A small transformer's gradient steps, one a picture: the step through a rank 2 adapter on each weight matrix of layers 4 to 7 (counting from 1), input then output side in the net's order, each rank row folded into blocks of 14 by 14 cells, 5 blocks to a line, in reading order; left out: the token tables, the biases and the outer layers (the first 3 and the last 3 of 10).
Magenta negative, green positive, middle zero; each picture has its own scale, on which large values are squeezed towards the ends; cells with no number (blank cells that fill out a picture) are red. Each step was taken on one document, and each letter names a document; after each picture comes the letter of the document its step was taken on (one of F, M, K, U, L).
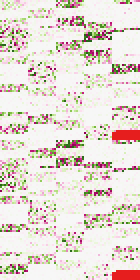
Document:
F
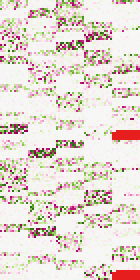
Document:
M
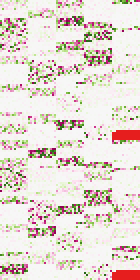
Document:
F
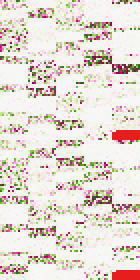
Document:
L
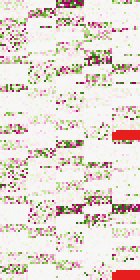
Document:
F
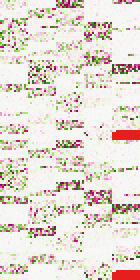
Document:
F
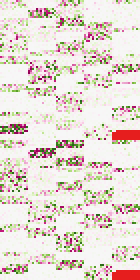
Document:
M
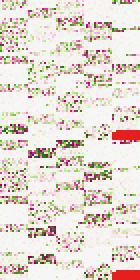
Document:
L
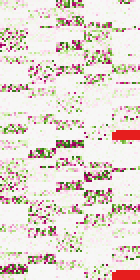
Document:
F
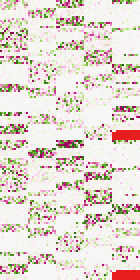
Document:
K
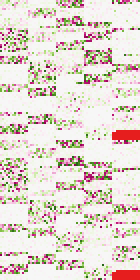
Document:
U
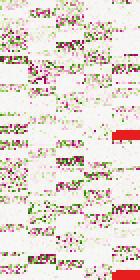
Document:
M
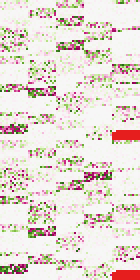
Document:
U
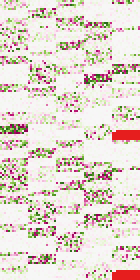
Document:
K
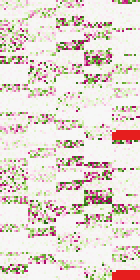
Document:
U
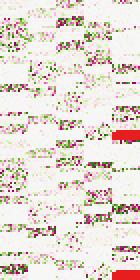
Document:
F
